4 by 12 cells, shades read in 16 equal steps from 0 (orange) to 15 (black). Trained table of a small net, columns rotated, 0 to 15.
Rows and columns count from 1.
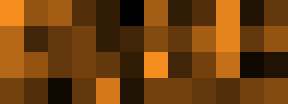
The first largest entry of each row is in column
6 5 11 3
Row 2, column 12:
6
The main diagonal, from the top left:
0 11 9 9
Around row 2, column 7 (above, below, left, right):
5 0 11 9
